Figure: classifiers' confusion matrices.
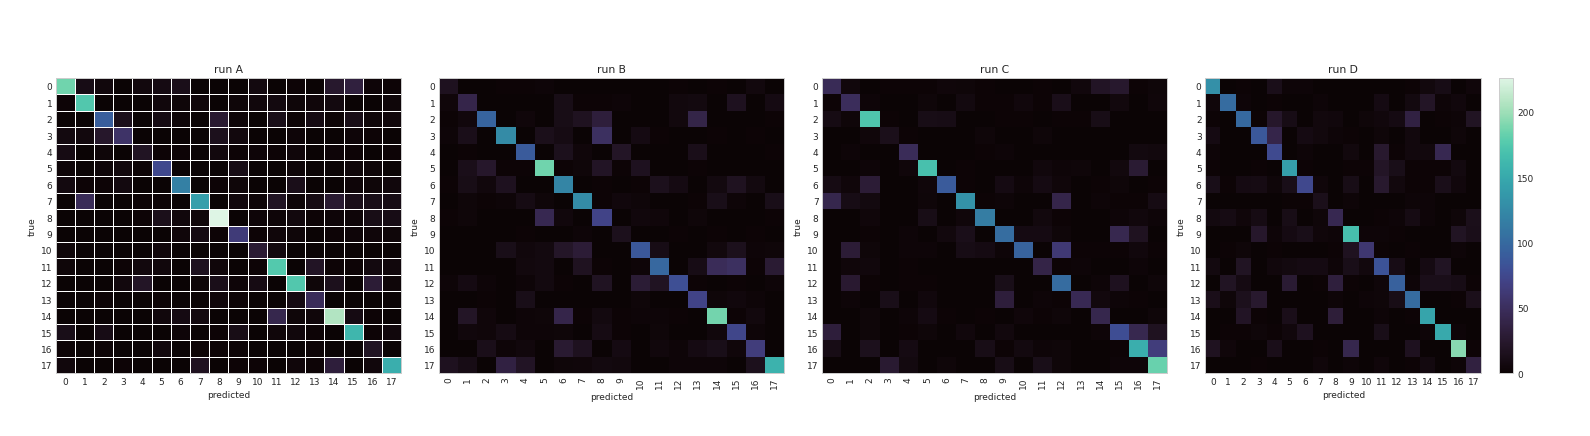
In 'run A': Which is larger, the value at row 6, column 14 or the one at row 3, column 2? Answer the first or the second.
the second
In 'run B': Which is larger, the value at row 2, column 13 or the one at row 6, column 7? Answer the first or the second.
the first
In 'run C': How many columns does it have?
18
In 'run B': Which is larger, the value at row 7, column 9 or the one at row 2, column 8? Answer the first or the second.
the second
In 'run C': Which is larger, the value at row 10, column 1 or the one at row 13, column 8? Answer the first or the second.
the first
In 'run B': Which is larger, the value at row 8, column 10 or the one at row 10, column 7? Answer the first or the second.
the second
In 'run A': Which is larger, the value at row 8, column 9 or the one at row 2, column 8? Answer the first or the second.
the second
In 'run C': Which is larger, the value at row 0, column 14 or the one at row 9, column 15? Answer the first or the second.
the second
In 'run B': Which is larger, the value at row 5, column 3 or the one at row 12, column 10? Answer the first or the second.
the second
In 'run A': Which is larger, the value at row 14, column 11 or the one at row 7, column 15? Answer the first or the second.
the first
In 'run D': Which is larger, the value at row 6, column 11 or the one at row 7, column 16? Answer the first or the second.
the first
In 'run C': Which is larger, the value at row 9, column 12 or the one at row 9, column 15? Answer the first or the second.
the second
